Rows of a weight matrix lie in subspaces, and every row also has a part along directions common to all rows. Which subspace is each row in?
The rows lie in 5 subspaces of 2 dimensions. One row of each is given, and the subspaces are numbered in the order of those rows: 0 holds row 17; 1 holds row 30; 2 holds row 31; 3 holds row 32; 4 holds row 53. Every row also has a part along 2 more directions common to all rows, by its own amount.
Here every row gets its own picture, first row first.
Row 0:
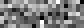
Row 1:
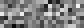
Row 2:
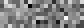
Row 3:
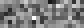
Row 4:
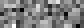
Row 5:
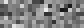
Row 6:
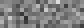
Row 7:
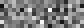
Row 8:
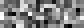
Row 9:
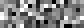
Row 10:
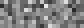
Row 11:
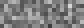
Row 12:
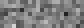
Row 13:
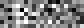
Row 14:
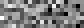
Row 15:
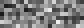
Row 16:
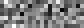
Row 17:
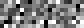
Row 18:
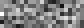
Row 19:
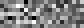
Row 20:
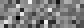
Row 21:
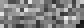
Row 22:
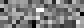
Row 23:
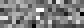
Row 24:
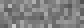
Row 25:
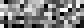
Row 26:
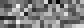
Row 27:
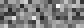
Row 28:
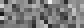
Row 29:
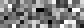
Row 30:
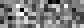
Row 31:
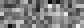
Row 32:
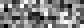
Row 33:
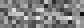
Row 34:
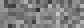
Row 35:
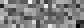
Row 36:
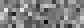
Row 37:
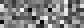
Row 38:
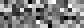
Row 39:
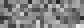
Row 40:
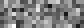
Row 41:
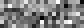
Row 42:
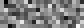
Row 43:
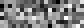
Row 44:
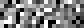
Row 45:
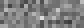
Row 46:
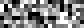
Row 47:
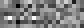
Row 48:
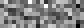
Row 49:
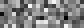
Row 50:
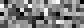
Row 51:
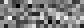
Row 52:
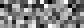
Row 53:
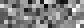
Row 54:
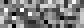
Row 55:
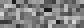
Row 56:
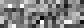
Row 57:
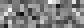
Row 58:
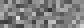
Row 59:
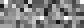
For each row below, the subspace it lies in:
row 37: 3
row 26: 1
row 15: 0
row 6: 1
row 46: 3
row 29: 4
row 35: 4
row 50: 3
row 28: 4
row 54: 2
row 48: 4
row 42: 2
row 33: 4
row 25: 0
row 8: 2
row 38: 4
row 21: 0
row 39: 1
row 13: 1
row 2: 2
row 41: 3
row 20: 0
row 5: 0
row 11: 3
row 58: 0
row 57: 1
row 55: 0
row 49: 2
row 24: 3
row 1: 0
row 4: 2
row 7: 3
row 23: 4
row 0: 3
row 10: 4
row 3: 1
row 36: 2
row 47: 1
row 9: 2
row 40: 2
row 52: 4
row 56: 3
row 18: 0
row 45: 3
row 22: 4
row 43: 3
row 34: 2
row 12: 2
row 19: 1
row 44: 0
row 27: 1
